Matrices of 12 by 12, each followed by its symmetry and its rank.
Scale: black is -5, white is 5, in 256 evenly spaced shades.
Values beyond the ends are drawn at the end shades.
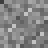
symmetric, full rank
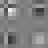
symmetric, rank one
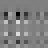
neither, rank one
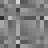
antisymmetric, rank two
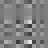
neither, rank one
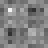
symmetric, rank two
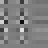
neither, rank one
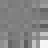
symmetric, rank one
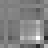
symmetric, rank one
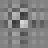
symmetric, rank one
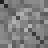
symmetric, full rank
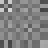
symmetric, rank two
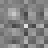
symmetric, rank two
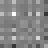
symmetric, rank two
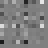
antisymmetric, rank two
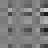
neither, rank one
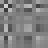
symmetric, rank one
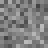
symmetric, full rank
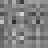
antisymmetric, rank two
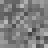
symmetric, full rank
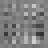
antisymmetric, rank two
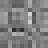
antisymmetric, rank two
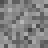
symmetric, full rank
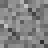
symmetric, full rank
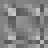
symmetric, rank two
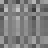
neither, rank one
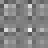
symmetric, rank one
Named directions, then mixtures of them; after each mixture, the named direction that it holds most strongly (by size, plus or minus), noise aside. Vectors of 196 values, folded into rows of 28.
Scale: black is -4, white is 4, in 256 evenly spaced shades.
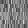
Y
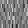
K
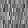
K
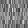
Y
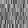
Y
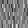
K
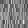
Y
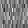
K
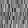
K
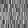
Y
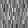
K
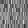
Y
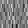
K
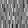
K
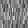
K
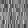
Y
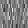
K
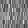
Y
